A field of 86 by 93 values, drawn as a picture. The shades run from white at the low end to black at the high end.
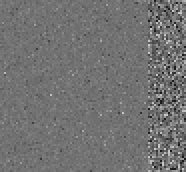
No overall slope runs across the table. A vertical seam about 80% of the way across splits the table, and the left part is calmer. The texture is fine-grained noise. The halves do not mirror each other. There are no regular stripes. The distribution is heavy-tailed on both sides.
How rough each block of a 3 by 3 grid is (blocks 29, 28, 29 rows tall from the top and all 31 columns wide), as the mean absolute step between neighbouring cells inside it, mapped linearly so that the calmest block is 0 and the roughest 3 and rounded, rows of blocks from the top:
0 0 3
0 0 3
0 0 3
